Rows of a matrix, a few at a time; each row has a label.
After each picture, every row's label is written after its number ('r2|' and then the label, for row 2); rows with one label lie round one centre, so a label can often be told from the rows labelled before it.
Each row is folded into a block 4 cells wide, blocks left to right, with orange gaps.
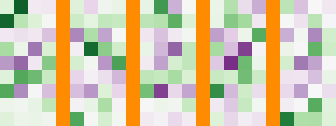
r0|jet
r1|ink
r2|jet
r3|jet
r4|ink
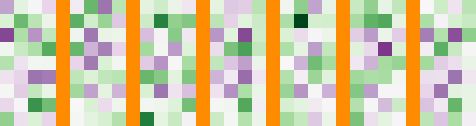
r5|ink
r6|jet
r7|jet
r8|ink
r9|jet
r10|jet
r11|ink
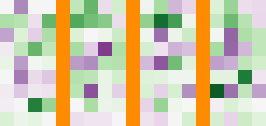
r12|ink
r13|jet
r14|jet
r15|jet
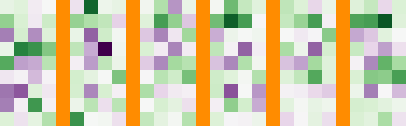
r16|ink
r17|jet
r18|jet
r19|jet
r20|jet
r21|jet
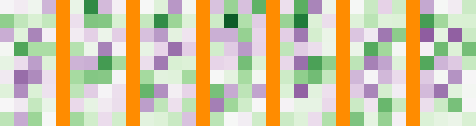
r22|ink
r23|jet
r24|jet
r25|jet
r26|jet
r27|ink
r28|ink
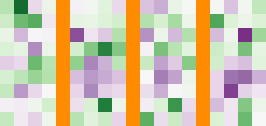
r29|jet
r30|ink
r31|ink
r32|ink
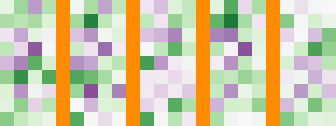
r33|jet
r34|jet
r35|ink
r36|jet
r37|ink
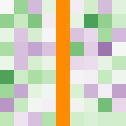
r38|jet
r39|jet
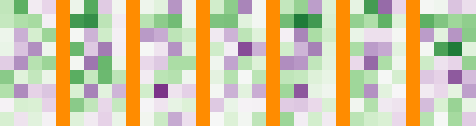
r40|jet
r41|jet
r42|jet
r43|jet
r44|jet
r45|jet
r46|ink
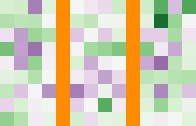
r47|jet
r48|ink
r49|jet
